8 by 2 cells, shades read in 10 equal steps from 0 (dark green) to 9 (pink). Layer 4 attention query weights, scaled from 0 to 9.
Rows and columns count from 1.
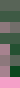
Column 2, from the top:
3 2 4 2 1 3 0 9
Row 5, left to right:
6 1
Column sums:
38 24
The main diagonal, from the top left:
3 2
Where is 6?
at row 5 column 1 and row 7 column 1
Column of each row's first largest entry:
1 1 1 1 1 1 1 1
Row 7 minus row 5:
0 -1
